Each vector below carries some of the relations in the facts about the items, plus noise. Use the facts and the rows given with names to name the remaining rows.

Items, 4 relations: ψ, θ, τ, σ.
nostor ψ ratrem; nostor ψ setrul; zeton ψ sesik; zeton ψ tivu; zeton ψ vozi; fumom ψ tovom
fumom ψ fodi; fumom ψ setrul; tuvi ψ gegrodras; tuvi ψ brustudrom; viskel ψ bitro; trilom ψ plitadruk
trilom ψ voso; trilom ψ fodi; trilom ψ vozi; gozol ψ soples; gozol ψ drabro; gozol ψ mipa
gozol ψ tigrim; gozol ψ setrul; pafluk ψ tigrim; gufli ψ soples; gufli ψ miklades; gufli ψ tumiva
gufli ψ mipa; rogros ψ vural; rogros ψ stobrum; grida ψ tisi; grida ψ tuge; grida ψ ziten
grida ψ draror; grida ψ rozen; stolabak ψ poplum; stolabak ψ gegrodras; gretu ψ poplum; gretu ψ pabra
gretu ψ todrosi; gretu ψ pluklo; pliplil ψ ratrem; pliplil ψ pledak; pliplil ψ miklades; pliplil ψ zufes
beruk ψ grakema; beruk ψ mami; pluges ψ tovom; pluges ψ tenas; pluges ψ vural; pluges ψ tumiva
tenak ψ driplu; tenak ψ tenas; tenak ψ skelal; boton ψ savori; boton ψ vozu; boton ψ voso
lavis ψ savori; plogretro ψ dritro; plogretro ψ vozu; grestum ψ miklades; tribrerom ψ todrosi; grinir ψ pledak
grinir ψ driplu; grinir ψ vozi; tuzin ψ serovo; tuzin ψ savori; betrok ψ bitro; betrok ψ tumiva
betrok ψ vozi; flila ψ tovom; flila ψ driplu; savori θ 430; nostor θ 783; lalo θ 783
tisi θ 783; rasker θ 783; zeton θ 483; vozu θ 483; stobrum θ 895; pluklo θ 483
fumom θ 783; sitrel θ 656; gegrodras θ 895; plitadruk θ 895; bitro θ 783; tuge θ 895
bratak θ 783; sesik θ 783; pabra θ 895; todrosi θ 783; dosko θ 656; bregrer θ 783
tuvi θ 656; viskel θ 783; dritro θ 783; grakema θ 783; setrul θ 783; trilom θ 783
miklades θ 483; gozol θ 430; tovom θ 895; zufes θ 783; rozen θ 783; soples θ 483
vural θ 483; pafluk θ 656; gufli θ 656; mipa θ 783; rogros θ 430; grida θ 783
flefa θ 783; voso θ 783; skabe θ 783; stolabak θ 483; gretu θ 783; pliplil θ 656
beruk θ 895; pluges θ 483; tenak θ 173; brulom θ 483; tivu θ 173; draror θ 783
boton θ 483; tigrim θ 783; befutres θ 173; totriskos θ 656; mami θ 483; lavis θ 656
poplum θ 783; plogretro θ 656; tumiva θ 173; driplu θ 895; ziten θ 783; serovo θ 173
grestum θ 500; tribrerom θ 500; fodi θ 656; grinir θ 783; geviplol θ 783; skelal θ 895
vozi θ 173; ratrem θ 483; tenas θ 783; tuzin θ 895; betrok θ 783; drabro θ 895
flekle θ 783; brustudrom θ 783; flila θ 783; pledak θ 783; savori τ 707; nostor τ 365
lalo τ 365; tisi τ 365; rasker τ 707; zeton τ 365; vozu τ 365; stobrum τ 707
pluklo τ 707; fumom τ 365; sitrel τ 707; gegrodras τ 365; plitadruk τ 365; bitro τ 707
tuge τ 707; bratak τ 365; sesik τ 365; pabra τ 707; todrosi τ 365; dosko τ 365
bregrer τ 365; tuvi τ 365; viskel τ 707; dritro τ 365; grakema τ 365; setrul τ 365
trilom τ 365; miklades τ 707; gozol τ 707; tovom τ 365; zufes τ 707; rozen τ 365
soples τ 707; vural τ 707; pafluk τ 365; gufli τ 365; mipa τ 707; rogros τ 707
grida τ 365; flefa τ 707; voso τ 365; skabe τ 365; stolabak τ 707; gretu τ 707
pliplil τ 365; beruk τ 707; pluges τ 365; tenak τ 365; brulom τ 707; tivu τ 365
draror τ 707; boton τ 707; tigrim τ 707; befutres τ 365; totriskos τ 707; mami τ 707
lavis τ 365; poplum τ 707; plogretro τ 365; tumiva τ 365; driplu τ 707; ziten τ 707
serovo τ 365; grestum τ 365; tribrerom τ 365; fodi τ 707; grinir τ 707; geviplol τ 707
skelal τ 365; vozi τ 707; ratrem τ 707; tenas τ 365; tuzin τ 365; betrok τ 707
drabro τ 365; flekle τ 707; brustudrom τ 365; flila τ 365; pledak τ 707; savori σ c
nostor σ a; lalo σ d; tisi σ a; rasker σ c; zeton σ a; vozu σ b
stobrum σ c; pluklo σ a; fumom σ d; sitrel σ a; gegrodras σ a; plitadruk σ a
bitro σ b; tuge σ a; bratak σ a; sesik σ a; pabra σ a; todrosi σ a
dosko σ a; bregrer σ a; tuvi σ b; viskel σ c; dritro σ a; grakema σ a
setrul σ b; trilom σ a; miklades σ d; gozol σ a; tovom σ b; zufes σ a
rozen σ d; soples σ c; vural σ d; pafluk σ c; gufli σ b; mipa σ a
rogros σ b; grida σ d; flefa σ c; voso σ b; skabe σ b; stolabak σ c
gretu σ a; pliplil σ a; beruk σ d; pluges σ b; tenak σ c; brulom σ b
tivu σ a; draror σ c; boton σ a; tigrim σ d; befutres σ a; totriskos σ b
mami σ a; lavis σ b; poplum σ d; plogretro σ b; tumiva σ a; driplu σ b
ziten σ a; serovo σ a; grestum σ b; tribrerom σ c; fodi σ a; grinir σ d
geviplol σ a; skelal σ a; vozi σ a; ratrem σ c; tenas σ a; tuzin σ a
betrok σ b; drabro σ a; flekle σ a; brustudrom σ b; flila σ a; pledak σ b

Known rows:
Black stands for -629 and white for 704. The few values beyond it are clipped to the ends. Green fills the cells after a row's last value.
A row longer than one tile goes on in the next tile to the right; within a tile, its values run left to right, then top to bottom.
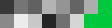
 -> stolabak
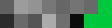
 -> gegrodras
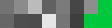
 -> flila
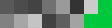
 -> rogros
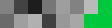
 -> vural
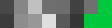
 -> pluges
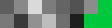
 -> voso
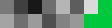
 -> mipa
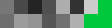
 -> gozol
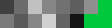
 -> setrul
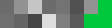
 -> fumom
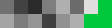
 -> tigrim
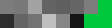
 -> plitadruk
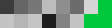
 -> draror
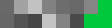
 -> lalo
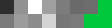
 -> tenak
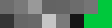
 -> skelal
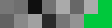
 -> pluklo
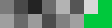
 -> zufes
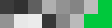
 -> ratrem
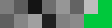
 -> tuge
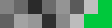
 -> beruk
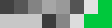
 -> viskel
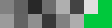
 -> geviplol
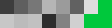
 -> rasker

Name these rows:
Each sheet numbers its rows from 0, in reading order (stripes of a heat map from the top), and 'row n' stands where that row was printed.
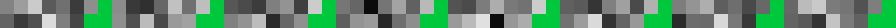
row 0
trilom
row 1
vozi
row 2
totriskos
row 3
pabra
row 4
savori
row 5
brulom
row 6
zeton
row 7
grida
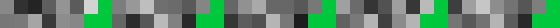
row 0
fodi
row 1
dritro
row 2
dosko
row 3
boton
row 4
brustudrom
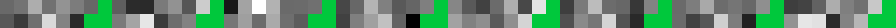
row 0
tumiva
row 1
driplu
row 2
tribrerom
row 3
tovom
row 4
grinir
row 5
gufli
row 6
tenas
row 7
stobrum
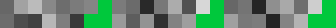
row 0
rozen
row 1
ziten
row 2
poplum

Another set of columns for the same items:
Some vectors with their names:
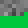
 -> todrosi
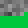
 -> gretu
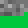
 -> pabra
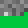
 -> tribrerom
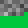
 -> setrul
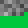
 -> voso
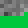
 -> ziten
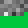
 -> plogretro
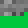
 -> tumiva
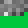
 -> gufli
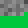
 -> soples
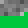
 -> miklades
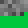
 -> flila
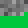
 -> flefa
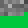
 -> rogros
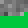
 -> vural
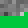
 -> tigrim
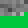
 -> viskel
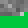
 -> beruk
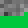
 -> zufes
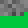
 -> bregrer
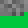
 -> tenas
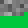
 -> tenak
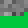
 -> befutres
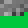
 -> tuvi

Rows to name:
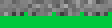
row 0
dosko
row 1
mami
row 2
gozol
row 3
tuzin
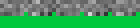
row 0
tuge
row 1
pluges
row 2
pluklo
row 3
tovom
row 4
pafluk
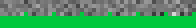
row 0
betrok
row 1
vozi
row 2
fumom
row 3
boton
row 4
savori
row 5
gegrodras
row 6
vozu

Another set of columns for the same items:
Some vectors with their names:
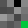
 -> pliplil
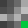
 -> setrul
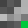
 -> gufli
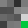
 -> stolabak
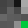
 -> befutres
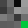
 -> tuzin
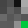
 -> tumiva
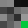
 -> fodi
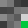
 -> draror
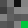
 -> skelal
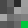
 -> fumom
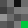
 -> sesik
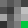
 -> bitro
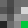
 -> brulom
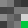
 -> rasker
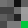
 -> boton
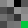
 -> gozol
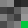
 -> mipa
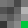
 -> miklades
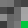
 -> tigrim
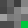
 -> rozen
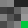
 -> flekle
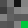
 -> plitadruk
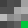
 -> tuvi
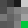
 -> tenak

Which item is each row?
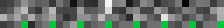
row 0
voso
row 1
totriskos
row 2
vozi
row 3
grestum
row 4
gretu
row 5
viskel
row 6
dosko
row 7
beruk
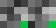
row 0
grinir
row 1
rogros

